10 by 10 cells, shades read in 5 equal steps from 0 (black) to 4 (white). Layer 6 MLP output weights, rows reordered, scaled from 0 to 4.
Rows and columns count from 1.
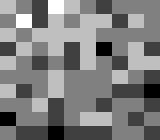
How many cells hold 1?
25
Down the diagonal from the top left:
3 4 3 3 1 2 2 2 1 1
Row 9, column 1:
0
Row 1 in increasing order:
1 1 2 2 2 2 2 3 3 4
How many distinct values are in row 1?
4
